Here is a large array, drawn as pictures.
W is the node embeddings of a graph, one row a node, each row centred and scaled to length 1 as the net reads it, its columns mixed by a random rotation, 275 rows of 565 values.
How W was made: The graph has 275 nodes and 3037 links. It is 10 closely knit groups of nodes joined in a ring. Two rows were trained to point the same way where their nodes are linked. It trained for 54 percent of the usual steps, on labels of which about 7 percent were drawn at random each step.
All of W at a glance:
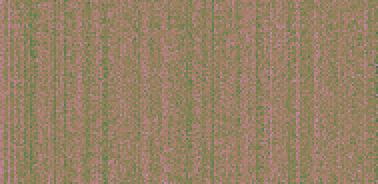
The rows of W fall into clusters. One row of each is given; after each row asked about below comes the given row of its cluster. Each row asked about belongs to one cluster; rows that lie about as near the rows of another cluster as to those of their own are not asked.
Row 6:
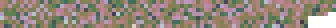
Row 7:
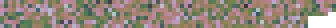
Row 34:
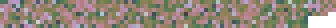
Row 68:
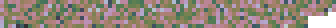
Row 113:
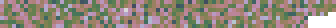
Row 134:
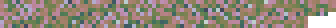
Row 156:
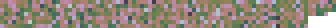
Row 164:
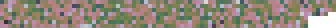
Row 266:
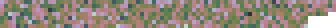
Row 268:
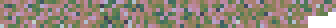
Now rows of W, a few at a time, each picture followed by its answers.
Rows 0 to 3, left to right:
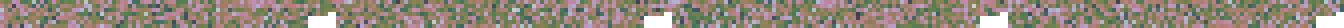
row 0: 34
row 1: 34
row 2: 266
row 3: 7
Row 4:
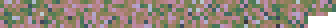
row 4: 156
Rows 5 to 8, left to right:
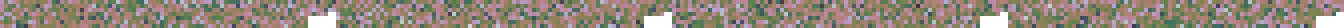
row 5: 68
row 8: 134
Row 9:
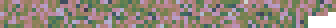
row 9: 6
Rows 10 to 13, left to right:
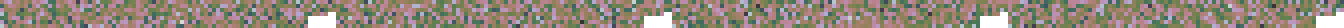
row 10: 156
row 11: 156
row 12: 7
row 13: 68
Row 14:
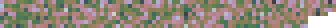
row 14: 266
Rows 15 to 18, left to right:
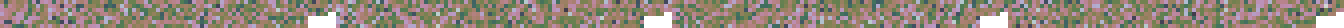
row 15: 164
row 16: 34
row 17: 113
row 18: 34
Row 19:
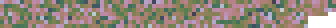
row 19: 266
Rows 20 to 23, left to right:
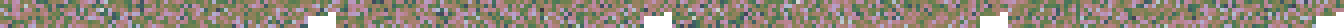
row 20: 268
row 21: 268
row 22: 7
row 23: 266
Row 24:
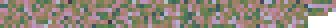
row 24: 268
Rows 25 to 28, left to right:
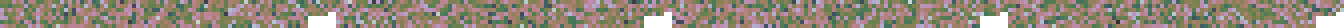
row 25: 113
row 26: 34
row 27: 164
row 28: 268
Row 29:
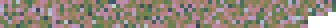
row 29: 7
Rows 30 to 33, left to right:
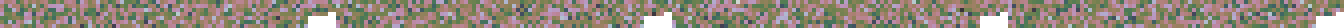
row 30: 156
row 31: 266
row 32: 134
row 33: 266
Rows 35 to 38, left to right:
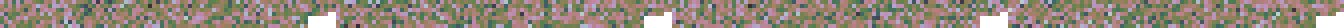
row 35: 7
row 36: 34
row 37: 164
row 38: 34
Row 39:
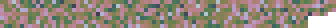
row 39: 34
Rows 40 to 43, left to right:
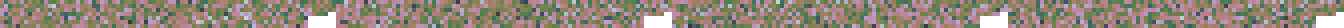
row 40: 113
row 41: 164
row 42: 68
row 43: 156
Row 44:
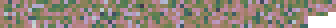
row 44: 268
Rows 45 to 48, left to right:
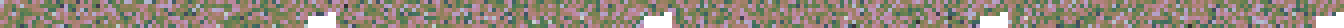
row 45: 266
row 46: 113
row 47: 156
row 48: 134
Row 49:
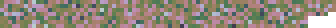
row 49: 268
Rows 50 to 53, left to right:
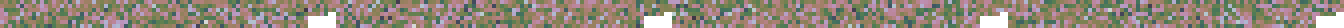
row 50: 134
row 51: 34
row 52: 266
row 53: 268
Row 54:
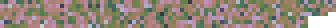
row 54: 164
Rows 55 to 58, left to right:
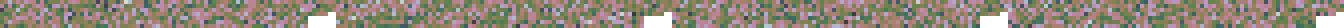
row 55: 7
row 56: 134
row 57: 6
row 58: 34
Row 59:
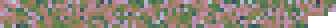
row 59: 68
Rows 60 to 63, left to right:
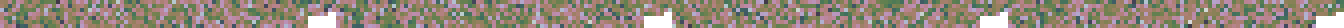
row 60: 68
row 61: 68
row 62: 113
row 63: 156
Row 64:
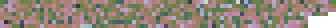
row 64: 164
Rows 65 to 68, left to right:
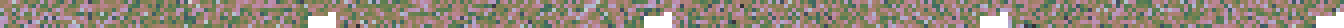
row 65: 34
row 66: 34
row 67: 68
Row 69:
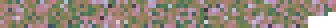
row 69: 134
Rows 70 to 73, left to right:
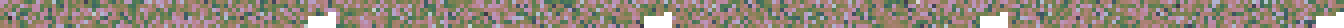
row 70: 266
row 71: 6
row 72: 6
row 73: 156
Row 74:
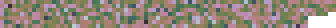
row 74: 113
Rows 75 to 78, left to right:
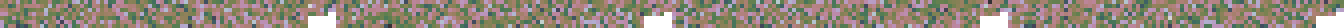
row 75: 68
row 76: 134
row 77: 68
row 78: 68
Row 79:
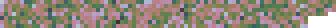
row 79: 266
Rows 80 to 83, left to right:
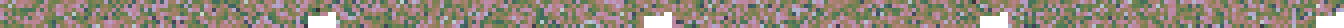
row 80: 6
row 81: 134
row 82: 164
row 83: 68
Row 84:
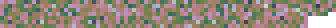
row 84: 113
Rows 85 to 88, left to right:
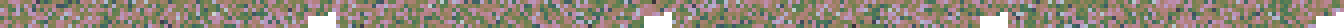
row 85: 268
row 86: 68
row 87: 134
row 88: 266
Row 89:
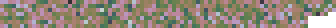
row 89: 268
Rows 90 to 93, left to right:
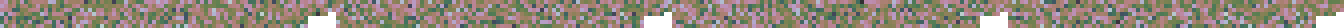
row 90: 266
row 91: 134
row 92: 164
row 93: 268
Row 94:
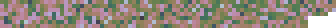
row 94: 164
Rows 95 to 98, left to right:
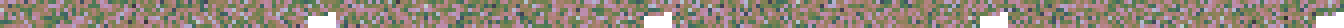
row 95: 113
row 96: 34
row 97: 7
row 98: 156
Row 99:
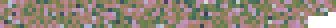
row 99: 164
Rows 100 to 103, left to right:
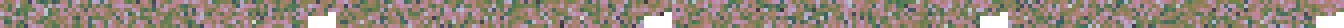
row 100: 68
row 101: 113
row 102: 6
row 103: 134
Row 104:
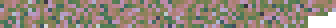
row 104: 268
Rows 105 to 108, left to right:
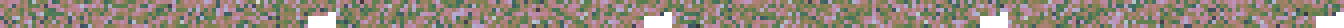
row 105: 156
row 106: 113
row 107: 68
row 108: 134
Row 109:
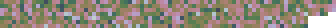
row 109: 268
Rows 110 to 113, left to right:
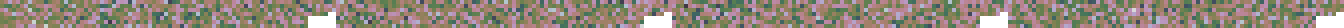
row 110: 268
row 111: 266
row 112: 266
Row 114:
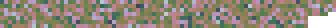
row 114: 268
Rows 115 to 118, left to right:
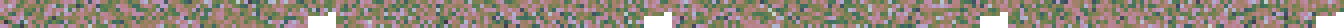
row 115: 164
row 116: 268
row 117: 34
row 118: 156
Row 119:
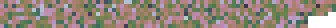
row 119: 7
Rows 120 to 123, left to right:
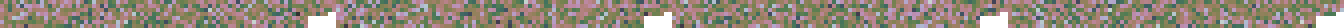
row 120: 134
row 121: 34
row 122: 34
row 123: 268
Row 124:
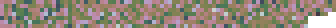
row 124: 266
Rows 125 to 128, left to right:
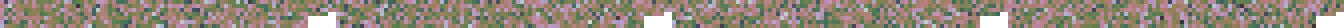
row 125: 164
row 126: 68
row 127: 134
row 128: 6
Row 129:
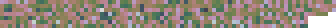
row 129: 268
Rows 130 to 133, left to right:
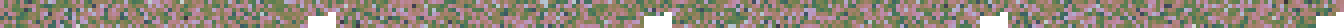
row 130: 266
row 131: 164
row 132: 113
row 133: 34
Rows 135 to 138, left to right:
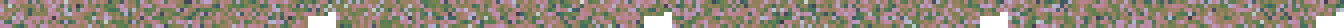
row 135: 164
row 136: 6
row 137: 268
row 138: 68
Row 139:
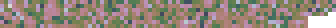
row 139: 164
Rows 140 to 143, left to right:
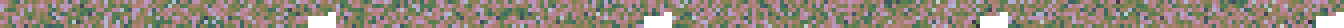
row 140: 134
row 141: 266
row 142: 6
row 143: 6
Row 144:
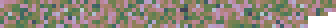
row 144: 266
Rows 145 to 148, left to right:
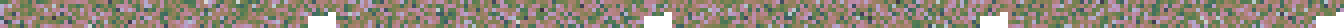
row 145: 164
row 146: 268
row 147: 6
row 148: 113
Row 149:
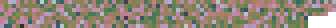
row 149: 34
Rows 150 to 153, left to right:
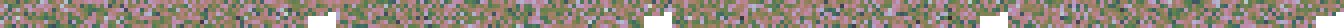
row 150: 134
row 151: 68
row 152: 156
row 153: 164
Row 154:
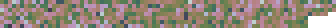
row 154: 34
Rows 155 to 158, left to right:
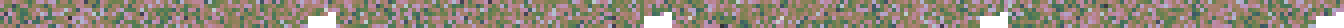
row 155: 266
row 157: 134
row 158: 266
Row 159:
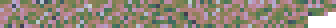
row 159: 34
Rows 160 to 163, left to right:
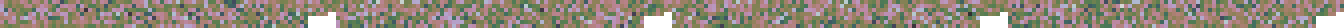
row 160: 6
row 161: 134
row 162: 134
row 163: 7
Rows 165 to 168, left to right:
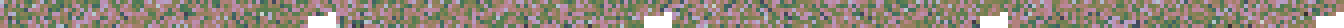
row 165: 266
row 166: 68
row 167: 6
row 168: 134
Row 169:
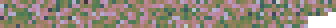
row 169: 266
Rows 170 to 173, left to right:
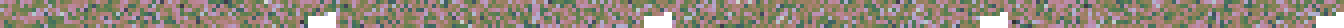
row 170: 6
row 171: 68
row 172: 134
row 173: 164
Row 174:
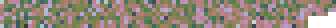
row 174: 68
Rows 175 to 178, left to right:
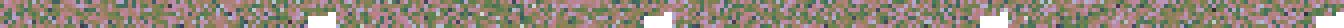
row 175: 156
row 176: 34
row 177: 68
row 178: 134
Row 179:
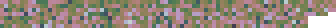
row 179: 268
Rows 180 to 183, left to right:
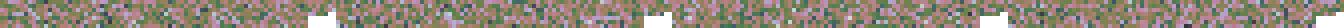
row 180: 268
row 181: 134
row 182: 134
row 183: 156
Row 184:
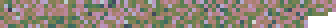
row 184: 134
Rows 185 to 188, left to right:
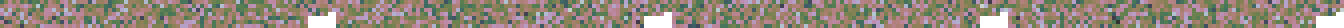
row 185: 164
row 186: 6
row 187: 68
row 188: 268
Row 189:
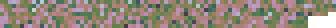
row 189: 34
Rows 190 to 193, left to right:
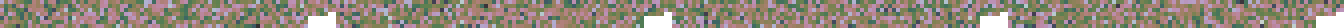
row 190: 266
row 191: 7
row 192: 156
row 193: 68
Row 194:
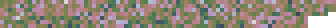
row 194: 134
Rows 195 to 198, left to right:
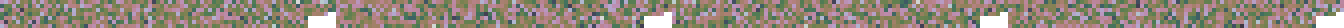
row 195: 156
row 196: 6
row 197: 6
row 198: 268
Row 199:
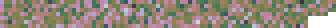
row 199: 113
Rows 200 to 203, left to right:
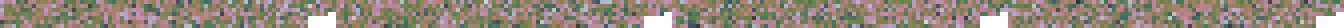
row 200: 113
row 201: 134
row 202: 68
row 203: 268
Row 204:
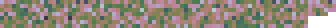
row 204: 266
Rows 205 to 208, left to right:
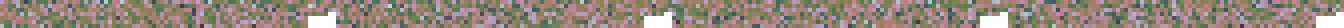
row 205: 68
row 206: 113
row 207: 156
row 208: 268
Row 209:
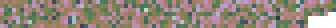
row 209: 156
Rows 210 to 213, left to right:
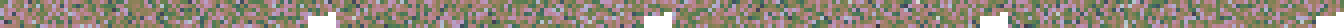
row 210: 164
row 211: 134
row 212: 6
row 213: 7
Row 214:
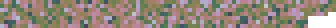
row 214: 156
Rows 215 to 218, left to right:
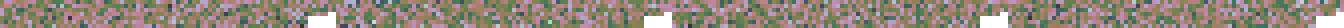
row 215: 156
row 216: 34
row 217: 7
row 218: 266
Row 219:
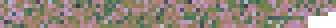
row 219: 164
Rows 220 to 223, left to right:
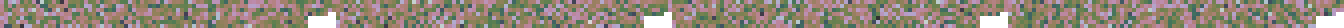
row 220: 34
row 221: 134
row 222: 134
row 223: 266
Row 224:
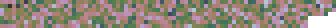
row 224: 113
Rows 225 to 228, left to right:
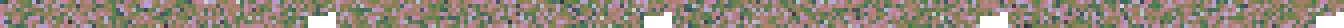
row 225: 164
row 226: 6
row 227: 266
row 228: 7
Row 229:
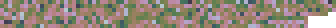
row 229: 164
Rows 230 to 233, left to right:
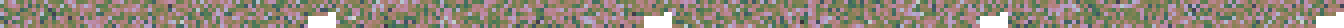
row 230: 156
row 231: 134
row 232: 113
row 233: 7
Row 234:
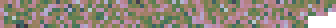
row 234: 68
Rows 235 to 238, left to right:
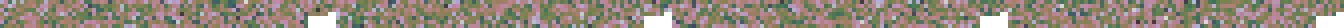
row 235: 6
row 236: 68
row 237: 164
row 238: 113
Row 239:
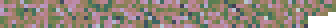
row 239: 6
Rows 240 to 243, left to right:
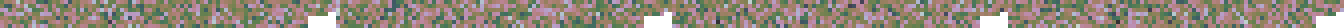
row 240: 268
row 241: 266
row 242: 113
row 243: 268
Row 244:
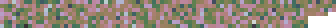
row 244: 68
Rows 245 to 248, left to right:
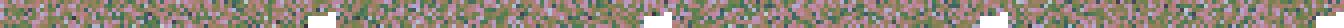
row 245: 6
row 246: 266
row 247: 266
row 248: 34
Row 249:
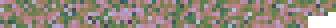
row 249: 113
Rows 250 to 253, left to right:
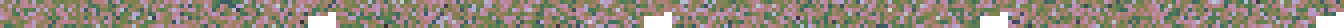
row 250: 6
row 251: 134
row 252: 34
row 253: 164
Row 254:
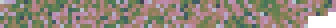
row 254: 266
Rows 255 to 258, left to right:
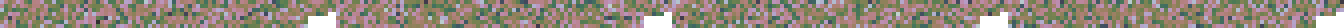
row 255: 266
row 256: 164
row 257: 266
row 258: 68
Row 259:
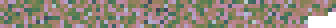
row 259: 113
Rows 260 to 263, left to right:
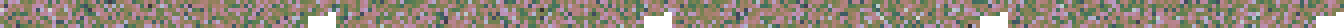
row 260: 7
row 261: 268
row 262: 113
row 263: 113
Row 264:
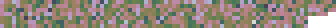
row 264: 68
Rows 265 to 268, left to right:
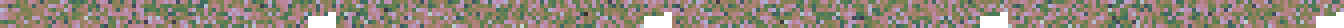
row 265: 113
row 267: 268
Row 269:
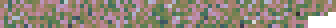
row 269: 134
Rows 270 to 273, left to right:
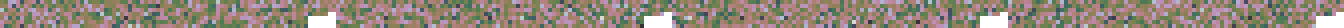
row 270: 34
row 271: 6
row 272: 156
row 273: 266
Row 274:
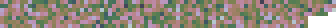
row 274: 268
